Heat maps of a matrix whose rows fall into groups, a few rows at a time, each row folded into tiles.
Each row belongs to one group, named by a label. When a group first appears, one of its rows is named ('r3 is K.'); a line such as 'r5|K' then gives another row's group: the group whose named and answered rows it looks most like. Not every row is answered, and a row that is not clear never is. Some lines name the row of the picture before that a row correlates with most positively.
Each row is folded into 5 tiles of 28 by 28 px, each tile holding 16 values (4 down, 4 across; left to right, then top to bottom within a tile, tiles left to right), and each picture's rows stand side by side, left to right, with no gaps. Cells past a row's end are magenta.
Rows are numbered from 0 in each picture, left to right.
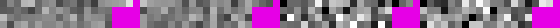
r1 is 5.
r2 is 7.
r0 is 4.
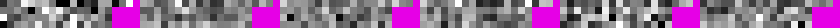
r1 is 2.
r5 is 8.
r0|4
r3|2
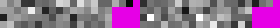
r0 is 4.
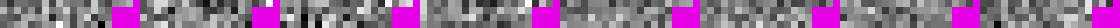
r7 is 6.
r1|4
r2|2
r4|8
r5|8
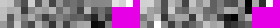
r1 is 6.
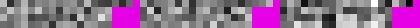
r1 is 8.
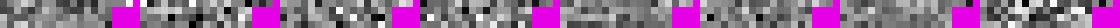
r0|4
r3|7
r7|8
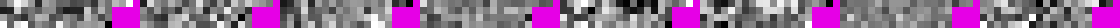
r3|5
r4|4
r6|7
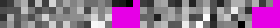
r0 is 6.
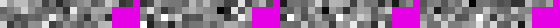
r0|5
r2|7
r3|8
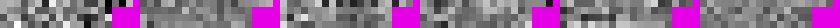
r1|4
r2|2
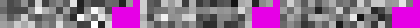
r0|8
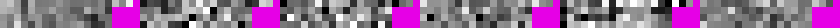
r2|7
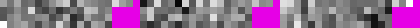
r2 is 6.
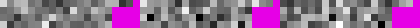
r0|5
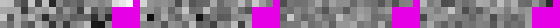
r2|7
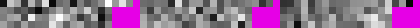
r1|8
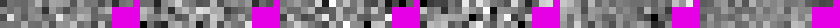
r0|7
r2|6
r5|6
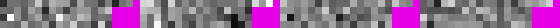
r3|4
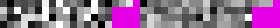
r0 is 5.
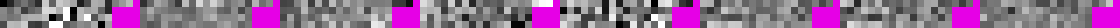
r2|6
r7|4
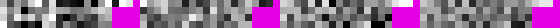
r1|5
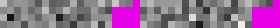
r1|5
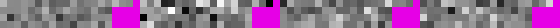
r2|8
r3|4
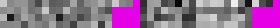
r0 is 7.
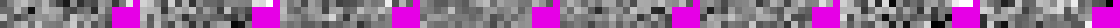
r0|4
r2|2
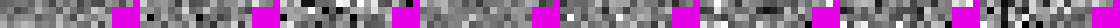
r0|8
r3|5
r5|4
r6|4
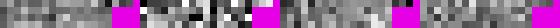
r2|6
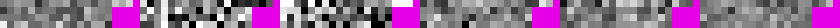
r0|4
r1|8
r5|4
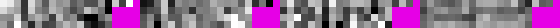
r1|6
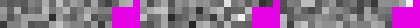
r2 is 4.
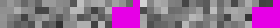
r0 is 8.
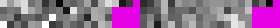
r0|5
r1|6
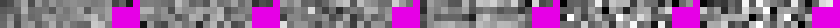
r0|6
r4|7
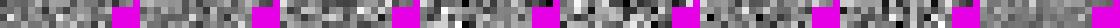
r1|5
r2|2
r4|4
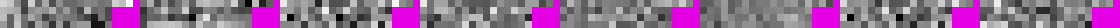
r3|5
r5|6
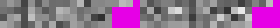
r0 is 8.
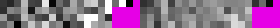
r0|6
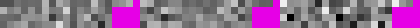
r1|2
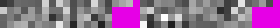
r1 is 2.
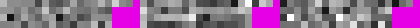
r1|2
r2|7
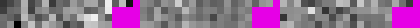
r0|6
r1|2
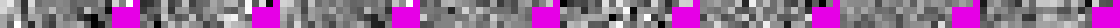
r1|6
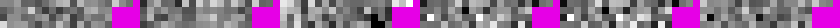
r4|7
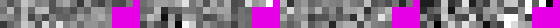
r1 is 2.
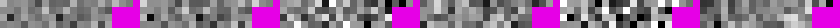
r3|4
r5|6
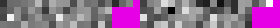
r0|7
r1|4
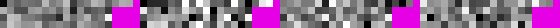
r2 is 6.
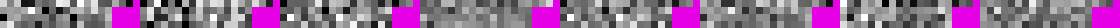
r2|7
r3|4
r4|7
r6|2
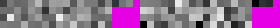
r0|7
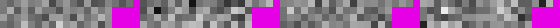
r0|8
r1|8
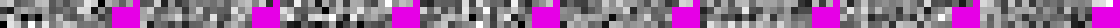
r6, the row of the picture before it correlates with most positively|0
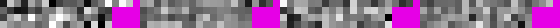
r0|8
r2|5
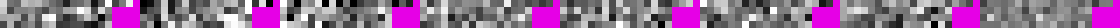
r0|2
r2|2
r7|7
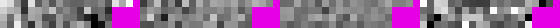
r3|5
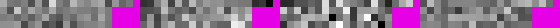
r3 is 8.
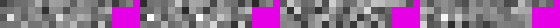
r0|7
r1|7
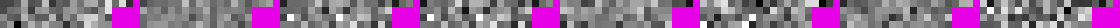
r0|6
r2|7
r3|7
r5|5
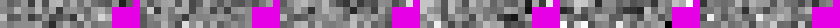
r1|8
